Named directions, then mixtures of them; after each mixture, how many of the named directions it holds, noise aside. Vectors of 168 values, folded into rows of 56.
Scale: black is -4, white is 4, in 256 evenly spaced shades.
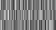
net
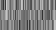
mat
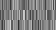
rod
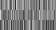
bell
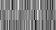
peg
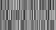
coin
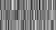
two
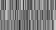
one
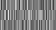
two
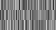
three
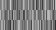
two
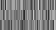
three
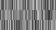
three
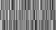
two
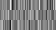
three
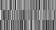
one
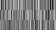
three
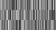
two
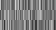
three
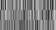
three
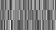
three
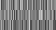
two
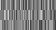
one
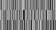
three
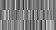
three
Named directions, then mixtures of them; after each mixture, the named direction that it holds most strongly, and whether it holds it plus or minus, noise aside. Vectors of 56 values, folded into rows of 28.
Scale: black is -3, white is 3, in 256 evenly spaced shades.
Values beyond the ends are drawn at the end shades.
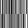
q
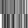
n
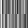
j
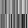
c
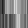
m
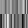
c, plus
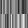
c, minus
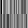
j, minus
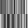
n, plus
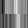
m, plus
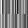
j, plus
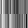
m, minus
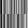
j, minus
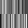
n, minus
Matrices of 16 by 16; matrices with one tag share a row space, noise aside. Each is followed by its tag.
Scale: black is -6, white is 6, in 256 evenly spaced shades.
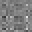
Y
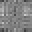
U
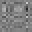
Y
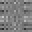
U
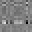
Y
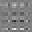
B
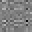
Y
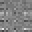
U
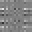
U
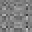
Y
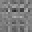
B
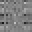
U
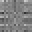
U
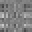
U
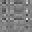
Y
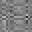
Y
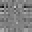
U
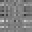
U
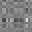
Y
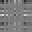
U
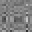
Y
